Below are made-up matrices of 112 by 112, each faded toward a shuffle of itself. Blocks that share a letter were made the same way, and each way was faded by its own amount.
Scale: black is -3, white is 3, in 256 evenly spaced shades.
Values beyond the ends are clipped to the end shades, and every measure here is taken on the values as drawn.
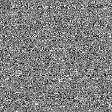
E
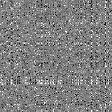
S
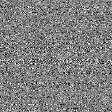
E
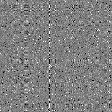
S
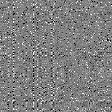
S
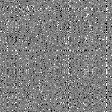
S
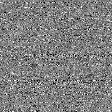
E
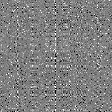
S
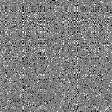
S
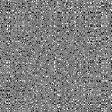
S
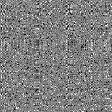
S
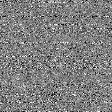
E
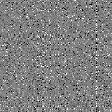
S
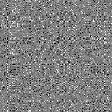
S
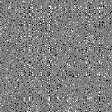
S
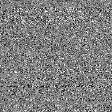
E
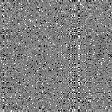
S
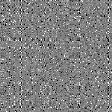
S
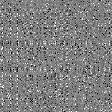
S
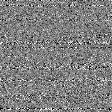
E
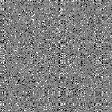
S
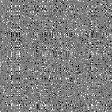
S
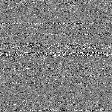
E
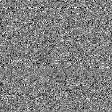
E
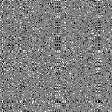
S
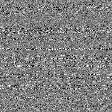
E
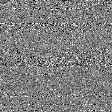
E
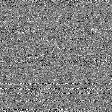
E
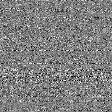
E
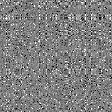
S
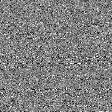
E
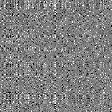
S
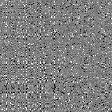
S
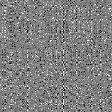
S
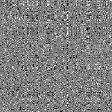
S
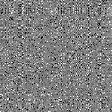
S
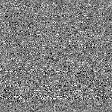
E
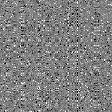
S
